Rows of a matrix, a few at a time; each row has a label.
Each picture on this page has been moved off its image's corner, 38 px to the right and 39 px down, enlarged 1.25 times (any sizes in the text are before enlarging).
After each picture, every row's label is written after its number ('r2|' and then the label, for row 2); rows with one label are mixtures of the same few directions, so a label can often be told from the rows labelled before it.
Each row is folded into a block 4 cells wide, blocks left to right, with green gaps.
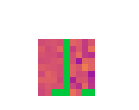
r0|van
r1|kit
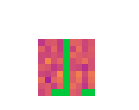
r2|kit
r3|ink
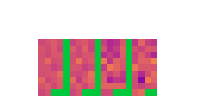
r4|kit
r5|kit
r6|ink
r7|kit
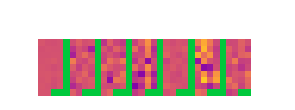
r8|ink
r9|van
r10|kit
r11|ink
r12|van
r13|ink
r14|kit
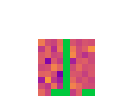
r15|kit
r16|van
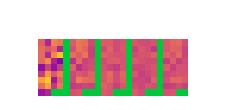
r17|kit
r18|ink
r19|ink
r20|van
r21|ink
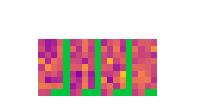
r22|ink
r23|ink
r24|kit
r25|van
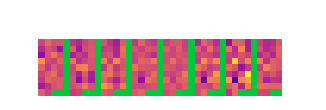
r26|van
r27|ink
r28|ink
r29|kit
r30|kit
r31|kit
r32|kit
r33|ink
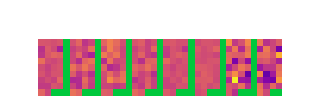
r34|van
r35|kit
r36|ink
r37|kit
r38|van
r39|van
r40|kit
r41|van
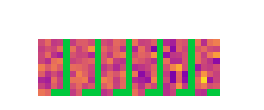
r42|kit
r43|van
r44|kit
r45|van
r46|ink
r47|kit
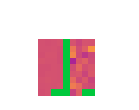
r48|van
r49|van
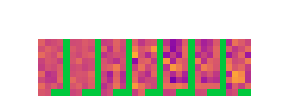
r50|van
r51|kit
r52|ink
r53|van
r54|ink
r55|ink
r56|van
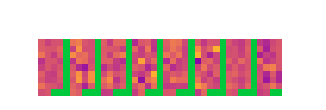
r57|van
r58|ink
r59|kit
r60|kit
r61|ink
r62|van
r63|ink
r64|ink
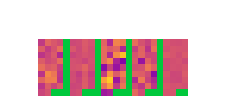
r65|van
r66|ink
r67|kit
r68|kit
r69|van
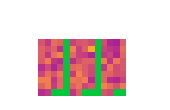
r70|kit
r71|van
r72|ink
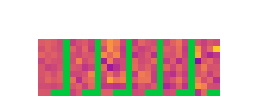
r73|ink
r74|kit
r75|ink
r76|van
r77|ink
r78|van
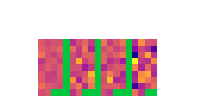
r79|van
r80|kit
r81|kit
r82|van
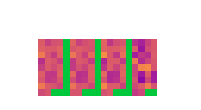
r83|van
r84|van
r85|van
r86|ink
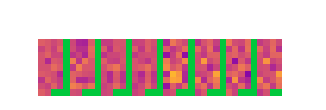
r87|kit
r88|ink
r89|ink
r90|ink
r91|van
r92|kit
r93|kit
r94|kit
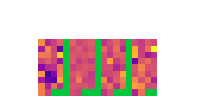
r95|van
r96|kit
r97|kit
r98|van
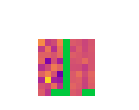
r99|kit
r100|ink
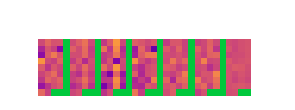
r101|van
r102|ink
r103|ink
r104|van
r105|kit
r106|kit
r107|ink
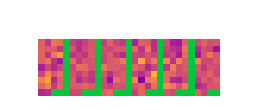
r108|kit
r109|ink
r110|kit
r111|kit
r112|ink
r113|van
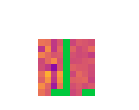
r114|ink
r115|van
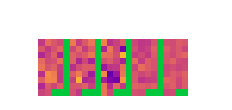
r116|van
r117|kit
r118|van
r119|ink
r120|kit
